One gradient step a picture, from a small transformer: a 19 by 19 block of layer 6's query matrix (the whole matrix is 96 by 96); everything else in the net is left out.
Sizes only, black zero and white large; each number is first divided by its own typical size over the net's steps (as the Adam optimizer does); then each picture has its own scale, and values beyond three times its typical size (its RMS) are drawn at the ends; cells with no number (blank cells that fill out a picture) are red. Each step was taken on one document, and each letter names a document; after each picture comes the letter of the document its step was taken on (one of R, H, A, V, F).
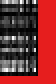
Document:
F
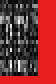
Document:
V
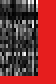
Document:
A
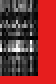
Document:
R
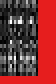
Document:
F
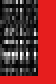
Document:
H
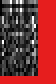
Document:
H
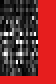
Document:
H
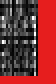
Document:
H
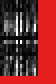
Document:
H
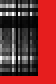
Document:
R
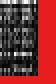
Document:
F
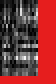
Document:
A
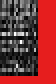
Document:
F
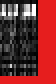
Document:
F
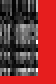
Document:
A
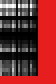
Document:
R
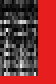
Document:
V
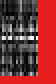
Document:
A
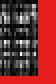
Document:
V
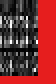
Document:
V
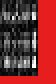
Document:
F
